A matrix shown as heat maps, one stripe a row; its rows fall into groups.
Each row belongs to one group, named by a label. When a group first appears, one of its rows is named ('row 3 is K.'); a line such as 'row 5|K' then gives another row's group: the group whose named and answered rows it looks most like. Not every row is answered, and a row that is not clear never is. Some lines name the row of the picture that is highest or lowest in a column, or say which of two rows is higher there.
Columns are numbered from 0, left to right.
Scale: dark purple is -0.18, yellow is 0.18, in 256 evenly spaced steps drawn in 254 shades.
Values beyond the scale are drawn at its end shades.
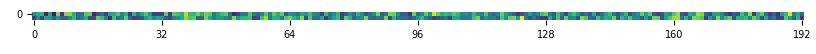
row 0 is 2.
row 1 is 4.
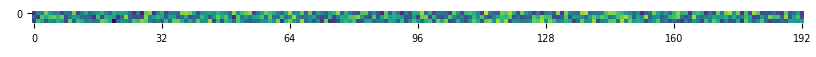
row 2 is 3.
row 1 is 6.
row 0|4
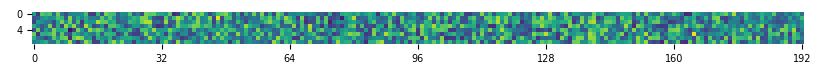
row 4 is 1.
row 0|6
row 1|3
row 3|2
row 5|6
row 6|1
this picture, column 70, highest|5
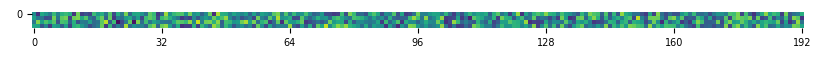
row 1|1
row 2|4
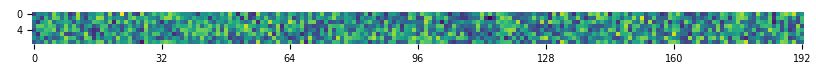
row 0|1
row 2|3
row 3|4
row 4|4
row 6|2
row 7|1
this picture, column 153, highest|6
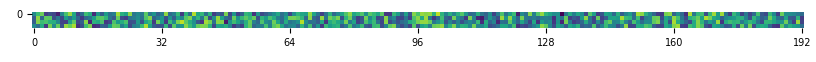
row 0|2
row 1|4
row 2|4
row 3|2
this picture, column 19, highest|3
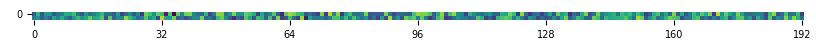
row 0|4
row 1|1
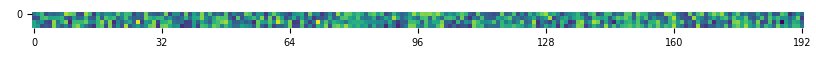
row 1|6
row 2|1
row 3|1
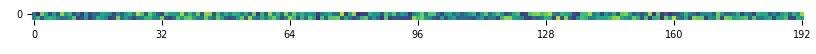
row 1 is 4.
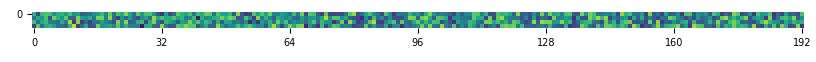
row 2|3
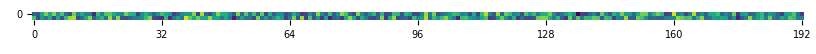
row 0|6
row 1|2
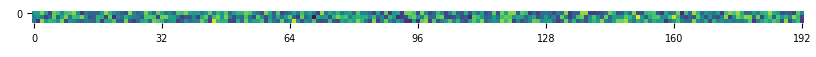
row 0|4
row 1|1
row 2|6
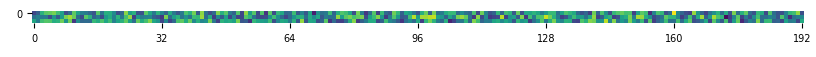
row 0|6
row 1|2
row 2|3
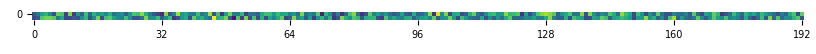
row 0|3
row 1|6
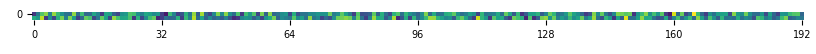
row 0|6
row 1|2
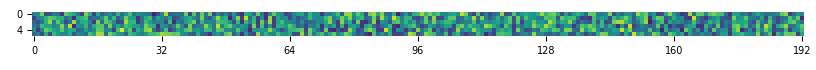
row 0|2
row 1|6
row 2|6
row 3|3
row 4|3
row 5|1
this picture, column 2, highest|0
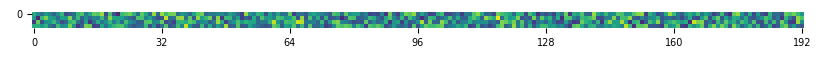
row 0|1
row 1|3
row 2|4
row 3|2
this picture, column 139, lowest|0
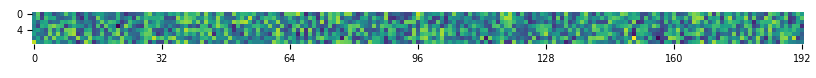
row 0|4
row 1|4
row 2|4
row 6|1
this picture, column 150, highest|6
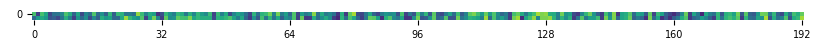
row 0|3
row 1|3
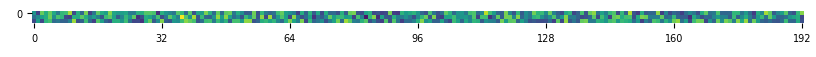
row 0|3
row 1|6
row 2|4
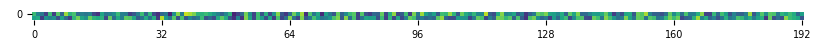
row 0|2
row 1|1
